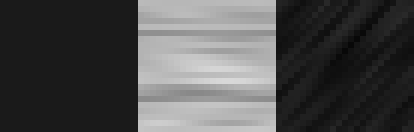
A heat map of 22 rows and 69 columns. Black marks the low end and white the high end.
The table splits into one row of 3 panels. Panel 1,1: very low, flat. Panel 1,2: high, streaked across. Panel 1,3: very low, slanting up to the right, faint in contrast.
